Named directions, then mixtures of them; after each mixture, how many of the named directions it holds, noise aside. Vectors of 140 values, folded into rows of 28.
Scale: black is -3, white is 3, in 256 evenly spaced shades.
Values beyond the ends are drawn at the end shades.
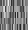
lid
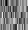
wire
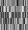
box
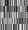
three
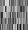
two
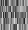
two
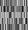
one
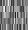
one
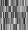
two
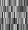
two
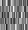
three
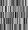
three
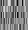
three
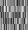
one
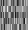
three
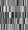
one
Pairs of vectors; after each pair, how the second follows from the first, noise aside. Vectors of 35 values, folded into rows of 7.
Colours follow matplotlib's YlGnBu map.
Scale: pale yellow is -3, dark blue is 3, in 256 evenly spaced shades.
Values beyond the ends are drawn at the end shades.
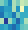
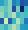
negated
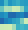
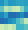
copied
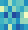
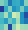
negated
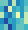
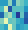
negated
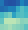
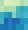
negated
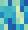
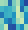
copied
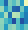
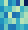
negated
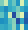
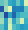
wrapped around
